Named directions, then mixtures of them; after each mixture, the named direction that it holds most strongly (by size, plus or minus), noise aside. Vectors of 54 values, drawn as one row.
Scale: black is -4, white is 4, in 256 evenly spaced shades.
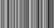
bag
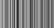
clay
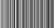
clay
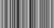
clay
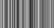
clay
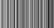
bag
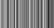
bag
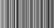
clay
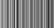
clay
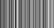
clay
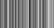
bag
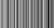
bag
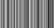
bag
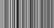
clay
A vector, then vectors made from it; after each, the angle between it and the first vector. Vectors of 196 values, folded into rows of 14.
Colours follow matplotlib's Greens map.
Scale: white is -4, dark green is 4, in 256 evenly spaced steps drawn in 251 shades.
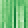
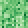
partly aligned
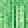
nearly parallel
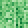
partly opposed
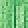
nearly parallel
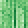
nearly parallel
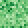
orthogonal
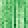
nearly parallel
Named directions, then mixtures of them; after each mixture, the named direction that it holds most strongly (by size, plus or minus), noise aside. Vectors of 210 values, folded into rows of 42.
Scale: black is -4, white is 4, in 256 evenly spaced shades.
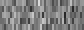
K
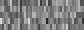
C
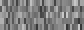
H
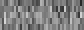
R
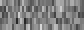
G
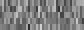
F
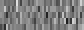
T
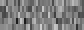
G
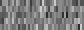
H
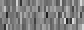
T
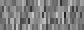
K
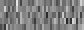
T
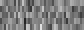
G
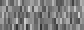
G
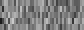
C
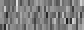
T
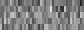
R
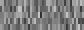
F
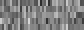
C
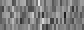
K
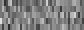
C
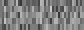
R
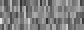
C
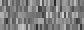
H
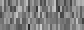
F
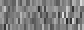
T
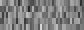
G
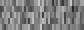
K
